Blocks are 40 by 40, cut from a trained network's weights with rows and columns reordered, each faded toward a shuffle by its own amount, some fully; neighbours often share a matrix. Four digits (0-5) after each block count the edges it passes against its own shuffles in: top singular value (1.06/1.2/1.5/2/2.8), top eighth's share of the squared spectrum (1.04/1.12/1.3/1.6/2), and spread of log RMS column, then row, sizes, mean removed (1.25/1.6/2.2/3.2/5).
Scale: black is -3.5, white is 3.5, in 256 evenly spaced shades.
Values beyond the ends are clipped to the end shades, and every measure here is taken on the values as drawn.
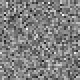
2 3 1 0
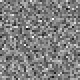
1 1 0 0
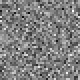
0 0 0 0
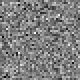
1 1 0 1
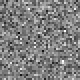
0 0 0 0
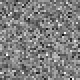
0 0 0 0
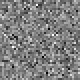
0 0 0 0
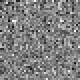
2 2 0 2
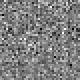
1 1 0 1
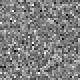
0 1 0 0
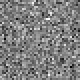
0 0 0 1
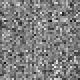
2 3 1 2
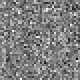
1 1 0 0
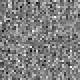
2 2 0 1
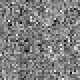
2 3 0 2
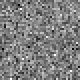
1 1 0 0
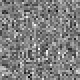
2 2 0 1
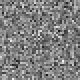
2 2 0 1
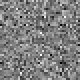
3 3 1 2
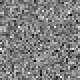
1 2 0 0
